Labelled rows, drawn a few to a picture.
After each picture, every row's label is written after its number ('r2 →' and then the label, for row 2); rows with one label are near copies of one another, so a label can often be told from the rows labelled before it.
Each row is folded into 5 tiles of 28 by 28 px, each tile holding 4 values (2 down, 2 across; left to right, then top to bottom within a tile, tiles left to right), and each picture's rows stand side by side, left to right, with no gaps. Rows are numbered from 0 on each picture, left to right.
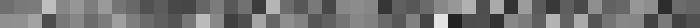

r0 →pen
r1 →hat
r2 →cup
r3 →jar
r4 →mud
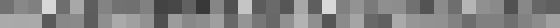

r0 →pen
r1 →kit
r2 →pen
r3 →pen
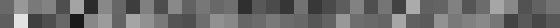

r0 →jar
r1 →cup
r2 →hat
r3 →mud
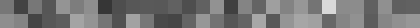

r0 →cup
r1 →hat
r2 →pen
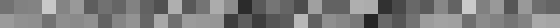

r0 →pen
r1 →mud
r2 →mud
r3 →pen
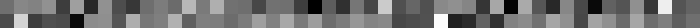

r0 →jar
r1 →pen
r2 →kit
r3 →jar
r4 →kit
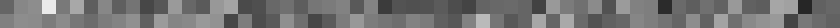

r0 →pen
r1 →mud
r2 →cup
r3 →hat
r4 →cup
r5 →mud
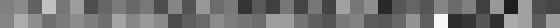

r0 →pen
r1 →cup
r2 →cup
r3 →jar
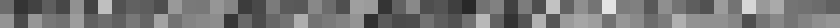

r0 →kit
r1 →mud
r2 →mud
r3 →hat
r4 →pen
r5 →pen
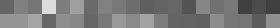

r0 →pen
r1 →cup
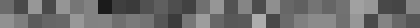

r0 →cup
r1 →hat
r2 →mud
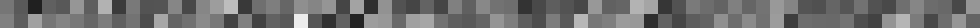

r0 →kit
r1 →mud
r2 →jar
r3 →cup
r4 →mud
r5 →mud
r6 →hat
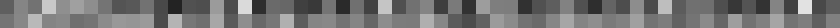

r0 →pen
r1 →kit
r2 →kit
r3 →cup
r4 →kit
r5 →kit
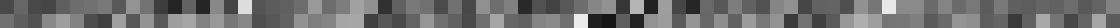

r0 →hat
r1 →kit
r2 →mud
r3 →cup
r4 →jar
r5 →mud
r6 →pen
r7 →hat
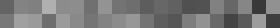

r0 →pen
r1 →hat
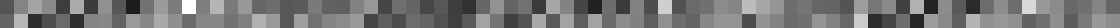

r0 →jar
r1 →pen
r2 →mud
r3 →hat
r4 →kit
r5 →pen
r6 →jar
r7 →pen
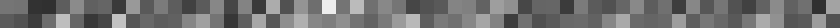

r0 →hat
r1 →hat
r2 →pen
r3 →mud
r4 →hat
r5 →hat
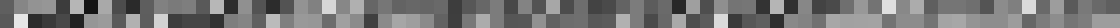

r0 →jar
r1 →jar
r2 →pen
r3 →hat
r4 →hat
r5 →jar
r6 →pen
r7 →pen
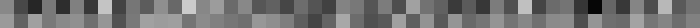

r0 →kit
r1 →pen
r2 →hat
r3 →kit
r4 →kit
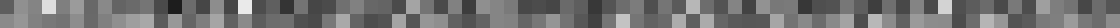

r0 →pen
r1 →kit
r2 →hat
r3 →cup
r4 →hat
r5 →cup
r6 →kit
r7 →cup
